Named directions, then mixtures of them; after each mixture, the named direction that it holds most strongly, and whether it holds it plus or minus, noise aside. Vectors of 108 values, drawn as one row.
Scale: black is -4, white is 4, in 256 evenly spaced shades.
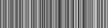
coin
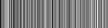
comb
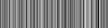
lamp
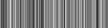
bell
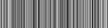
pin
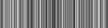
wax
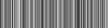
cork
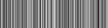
wax, minus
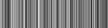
comb, minus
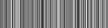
cork, plus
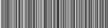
comb, minus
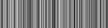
coin, minus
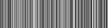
pin, minus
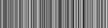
coin, plus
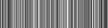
pin, minus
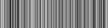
wax, minus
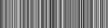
cork, plus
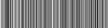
comb, minus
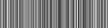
coin, plus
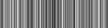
wax, plus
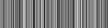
cork, minus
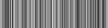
wax, minus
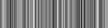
bell, minus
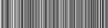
comb, minus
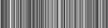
bell, plus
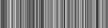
bell, plus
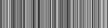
pin, plus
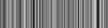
bell, plus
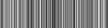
wax, plus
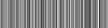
lamp, minus
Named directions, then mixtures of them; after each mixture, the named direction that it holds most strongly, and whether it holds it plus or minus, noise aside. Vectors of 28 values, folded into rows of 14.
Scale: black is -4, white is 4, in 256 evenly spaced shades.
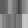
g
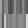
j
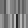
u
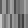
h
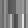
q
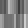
g, plus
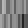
h, plus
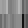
g, minus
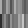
h, minus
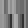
q, minus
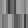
q, plus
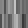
q, minus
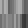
g, minus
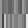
j, plus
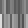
h, plus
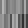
h, plus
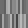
u, plus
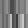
q, plus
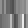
q, plus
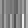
q, plus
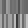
u, plus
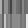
j, plus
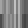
g, minus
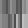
g, plus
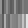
j, plus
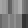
g, minus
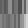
g, plus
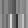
q, plus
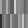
h, minus
